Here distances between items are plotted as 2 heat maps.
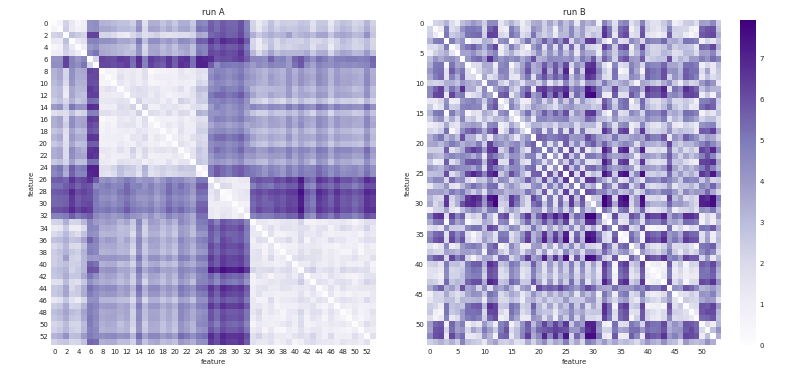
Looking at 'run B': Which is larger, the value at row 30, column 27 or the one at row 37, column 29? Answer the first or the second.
the first
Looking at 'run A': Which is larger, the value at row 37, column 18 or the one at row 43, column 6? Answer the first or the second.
the second
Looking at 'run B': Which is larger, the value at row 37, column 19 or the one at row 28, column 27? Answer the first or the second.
the second
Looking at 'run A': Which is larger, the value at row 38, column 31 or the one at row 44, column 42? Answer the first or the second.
the first
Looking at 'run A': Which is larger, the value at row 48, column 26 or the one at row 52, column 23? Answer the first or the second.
the first
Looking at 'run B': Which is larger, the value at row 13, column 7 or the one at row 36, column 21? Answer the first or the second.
the second
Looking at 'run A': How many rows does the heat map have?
54
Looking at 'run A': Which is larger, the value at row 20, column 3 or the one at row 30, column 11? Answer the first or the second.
the second
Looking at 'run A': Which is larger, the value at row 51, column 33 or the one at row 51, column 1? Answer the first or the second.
the second
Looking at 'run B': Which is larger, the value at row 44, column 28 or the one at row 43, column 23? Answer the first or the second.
the first
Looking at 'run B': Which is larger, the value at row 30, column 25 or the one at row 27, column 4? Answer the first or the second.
the first
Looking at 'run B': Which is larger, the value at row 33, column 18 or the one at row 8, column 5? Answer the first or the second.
the first
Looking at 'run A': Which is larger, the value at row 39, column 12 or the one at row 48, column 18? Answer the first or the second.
the first
